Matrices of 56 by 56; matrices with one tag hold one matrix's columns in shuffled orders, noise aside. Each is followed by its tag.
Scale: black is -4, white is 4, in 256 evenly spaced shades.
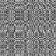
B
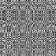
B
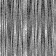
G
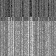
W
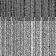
W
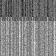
W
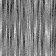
G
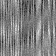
G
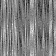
G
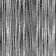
G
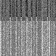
W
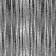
G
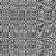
B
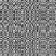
B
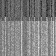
W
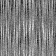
G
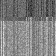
W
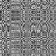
B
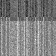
W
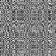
B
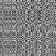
B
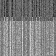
W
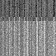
W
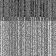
W
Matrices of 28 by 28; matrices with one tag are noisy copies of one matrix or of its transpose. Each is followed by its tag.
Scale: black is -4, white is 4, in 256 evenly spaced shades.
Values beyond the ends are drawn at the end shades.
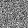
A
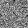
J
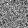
J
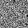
J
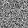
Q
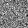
J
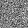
A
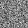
Q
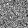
J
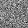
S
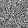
S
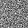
S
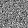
A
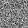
Q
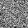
J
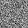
Q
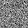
Q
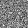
A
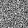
S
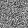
A
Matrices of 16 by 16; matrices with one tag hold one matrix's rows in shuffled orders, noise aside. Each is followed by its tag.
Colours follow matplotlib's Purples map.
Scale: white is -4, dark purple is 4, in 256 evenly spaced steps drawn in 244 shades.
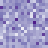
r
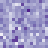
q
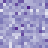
q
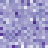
r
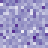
r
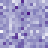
q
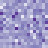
r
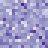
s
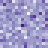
s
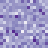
r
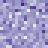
s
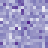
q
